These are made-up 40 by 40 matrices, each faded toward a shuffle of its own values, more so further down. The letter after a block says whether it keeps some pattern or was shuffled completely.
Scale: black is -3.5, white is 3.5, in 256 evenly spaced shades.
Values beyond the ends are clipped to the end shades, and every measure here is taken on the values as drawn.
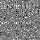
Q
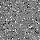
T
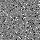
T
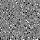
Q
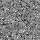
T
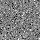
T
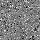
T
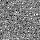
T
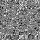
Q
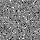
T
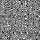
Q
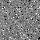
T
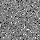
T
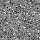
T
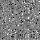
Q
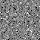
Q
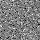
T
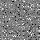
Q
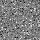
T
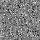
Q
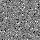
T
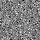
T
